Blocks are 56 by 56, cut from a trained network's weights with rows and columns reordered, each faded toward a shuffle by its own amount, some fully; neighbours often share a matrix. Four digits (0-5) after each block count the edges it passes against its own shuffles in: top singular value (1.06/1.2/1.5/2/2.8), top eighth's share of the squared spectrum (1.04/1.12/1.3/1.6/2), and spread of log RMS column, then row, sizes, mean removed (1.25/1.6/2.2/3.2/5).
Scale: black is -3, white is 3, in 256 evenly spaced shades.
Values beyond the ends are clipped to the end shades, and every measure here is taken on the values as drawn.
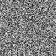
3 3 0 1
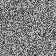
0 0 0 0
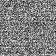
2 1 0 0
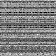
5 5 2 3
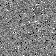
0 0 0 0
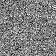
1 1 0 0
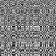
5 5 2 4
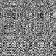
4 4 1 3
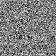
3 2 0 1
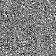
3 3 1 1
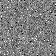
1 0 0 0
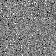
0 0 0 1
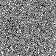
1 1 0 0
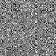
4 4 2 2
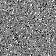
0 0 0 0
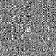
4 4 2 2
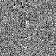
3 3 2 1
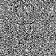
3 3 1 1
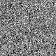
3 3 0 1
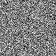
1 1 0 0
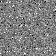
0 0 0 1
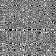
3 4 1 3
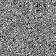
2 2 0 1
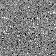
1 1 0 1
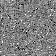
0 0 0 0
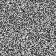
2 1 0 0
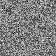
2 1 0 0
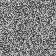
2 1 0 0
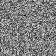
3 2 0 0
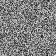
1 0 0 0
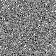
0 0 0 0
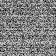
3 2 0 0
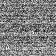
3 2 0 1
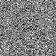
3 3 0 2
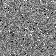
0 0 0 0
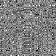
3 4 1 2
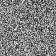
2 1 0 0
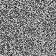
2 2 0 0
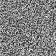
2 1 0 0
